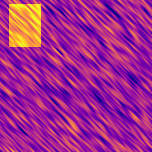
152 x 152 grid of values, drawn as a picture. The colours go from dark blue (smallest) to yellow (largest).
Overall the values sit about 40% of the way up the scale. The top left is the ninth with the highest average. An odd patch, higher than its surroundings, sits in the top left.
